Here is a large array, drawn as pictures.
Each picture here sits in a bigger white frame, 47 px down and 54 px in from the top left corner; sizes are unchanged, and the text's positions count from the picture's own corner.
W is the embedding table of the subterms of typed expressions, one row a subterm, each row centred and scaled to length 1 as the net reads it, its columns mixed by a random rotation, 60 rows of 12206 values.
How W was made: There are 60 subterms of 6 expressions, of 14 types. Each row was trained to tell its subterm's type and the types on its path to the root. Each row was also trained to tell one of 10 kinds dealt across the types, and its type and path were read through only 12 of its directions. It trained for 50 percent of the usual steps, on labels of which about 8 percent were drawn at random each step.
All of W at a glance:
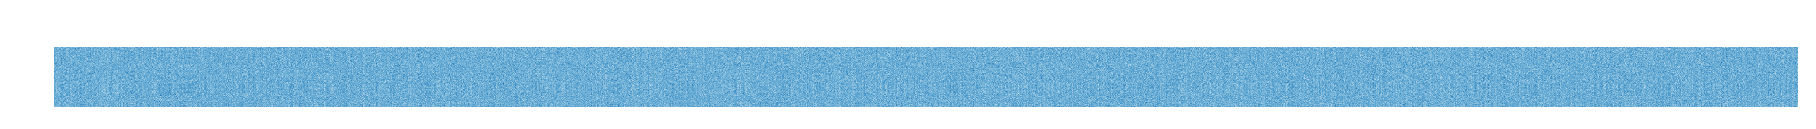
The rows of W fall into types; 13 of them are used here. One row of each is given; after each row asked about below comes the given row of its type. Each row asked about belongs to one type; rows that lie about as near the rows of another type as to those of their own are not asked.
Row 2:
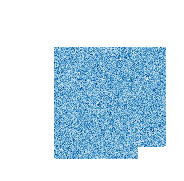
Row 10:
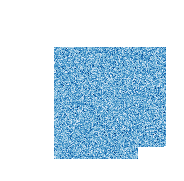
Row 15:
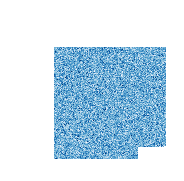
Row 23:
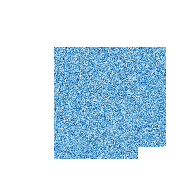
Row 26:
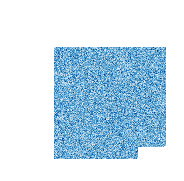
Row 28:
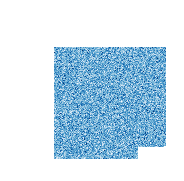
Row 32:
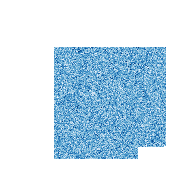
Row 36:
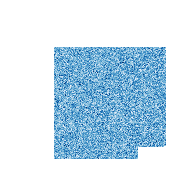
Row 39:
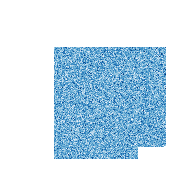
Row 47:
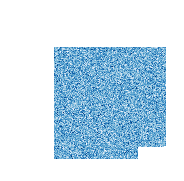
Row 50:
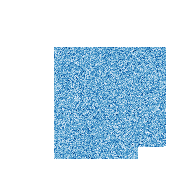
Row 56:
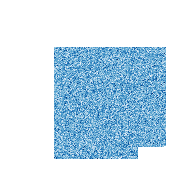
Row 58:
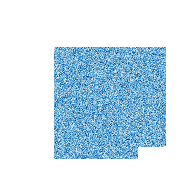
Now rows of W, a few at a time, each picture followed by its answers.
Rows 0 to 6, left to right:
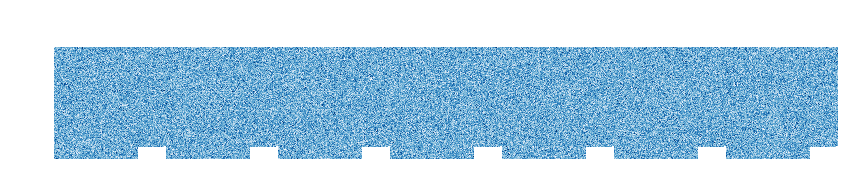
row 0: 47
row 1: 2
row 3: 26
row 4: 32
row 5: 50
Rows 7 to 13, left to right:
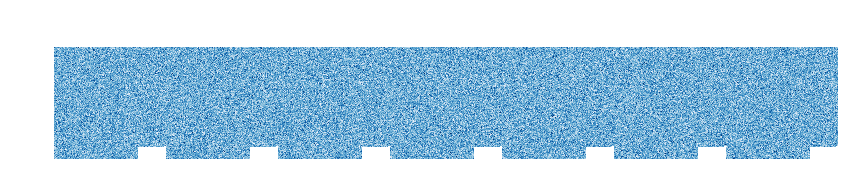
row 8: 15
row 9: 26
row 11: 50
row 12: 36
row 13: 10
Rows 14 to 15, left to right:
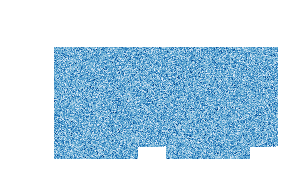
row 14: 26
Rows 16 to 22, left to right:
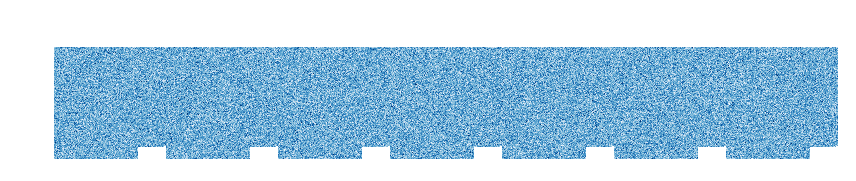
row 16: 58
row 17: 58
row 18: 2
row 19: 36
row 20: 47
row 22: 2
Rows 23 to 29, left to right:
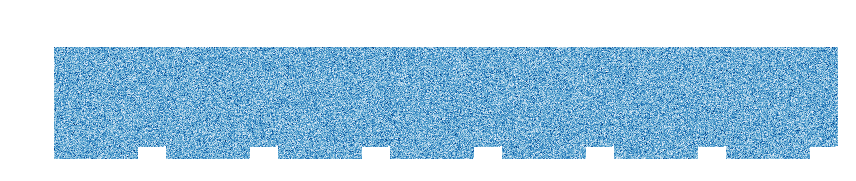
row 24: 15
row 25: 36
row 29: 50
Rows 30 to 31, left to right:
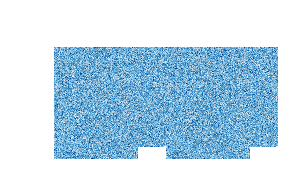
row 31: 10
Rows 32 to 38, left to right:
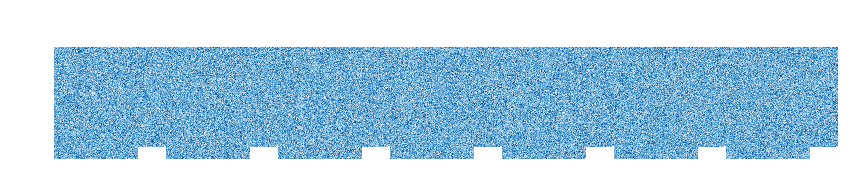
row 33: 26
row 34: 47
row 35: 28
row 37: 50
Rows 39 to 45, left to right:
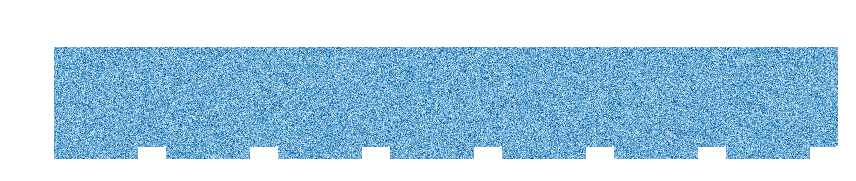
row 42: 47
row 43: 36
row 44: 28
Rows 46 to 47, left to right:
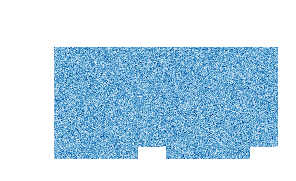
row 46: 50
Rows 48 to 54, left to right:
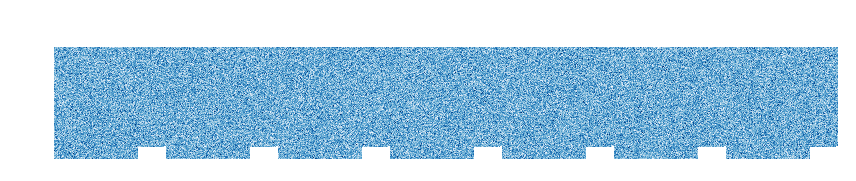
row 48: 10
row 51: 26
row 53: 2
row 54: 32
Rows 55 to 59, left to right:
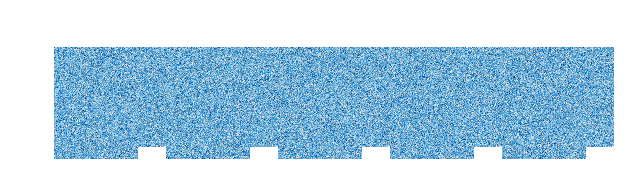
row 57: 36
